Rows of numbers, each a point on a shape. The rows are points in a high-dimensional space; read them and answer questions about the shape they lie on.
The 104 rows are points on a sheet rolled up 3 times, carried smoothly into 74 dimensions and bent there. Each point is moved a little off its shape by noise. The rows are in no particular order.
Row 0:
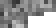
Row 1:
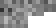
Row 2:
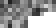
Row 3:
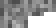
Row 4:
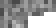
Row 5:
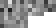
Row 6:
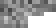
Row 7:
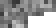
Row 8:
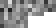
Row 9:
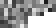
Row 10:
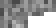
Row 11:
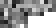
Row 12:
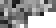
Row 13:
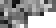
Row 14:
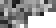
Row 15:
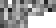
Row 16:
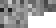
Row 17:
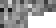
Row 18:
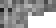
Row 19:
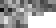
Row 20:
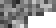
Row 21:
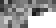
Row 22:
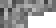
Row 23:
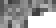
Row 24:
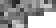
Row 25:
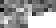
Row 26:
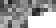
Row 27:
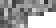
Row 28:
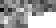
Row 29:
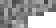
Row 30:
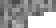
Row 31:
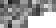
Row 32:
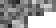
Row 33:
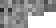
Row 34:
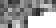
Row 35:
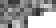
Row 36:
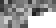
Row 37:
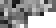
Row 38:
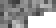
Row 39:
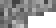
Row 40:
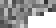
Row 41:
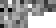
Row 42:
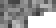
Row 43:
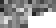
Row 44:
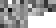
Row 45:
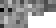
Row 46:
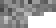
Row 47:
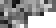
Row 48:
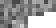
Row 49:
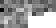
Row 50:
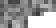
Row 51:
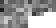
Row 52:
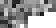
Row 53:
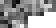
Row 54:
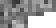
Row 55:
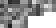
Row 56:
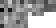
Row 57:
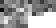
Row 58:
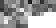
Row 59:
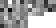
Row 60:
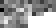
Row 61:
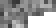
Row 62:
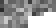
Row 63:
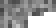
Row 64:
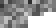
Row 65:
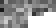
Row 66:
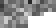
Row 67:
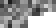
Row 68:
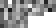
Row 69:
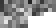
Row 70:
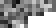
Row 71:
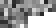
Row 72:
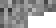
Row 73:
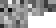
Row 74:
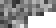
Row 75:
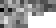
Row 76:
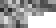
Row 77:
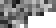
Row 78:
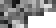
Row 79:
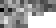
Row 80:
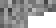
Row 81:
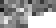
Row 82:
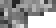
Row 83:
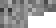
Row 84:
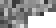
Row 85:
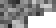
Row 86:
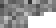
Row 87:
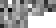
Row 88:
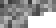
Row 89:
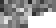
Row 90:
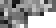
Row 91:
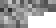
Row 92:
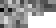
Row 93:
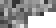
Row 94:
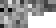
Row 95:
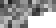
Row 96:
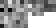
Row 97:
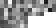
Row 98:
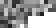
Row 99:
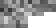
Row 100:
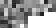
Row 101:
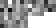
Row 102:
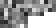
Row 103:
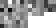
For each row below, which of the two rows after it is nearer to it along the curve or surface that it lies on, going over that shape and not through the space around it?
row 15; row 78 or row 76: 76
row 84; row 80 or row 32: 32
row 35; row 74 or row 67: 67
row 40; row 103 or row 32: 32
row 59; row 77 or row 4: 77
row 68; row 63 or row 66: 66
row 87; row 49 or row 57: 57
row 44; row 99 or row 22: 99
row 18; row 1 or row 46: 1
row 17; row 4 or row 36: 36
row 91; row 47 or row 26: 26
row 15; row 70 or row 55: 70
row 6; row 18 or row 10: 18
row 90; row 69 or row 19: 19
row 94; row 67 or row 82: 67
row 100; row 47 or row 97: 47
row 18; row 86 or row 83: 83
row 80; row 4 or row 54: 54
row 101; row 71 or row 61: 71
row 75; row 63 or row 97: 97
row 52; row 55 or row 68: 68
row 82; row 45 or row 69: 45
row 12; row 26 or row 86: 26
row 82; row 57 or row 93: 93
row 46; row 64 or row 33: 33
